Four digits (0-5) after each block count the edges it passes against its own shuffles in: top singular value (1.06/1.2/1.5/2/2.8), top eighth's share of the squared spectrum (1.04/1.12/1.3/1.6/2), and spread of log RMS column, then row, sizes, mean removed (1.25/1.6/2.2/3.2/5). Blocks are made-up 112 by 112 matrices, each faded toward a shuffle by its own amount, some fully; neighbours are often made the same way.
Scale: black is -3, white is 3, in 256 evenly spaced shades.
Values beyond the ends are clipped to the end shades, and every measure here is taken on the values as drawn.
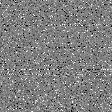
2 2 0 2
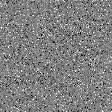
1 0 0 1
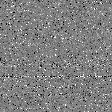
2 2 0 2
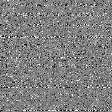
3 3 0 3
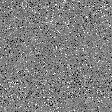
1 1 0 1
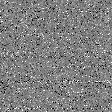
2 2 0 2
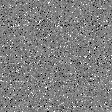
2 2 0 2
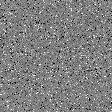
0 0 0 0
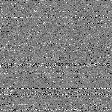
3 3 0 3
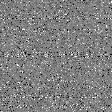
2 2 0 2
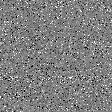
0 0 0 1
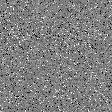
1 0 0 1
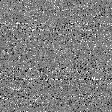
2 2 0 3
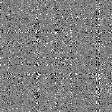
2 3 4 3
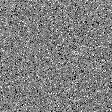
0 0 0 0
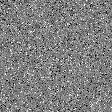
0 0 0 0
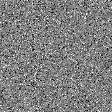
0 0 1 0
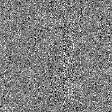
1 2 3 0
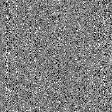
1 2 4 0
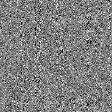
1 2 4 0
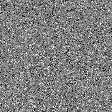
0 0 1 0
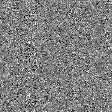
1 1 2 0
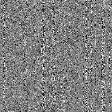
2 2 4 0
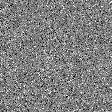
0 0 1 0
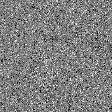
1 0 2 0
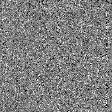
1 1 2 0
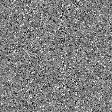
0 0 2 0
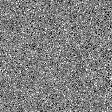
0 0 1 0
